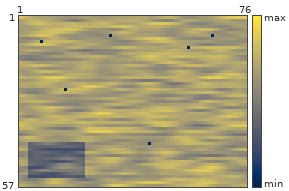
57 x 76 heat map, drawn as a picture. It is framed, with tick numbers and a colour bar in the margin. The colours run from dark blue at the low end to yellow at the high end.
Odd patch: lower, in the bottom left. Histogram: skewed, a long tail of low values. Lone odd cells: 6, each lower than its neighbours. Ninth with the lowest average: bottom left. Grain: streaks across.
